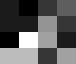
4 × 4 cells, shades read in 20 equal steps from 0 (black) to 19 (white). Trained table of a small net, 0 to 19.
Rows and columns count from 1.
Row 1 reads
2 0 4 7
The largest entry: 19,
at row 3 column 2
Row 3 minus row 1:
-2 19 8 -5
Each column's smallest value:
0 0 4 2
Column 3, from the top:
4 11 12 4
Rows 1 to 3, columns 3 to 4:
4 7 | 11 4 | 12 2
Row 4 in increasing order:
4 12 14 14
